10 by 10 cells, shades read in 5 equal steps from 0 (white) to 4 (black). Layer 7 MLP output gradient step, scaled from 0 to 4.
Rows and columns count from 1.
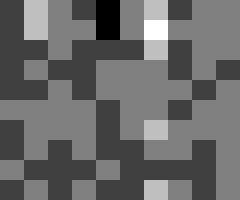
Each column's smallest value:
2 1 2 2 2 2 0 2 2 2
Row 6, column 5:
3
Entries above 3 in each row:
1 1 0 0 0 0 0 0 0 0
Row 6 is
2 2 2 2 3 2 2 3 2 2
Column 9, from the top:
2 2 2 2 3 2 2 3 3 3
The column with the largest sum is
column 5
